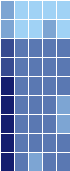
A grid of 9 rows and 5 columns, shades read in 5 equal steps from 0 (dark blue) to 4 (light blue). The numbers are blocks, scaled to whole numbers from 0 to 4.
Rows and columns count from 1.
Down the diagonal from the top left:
3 4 2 2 2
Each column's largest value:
3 4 4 4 4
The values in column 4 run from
2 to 4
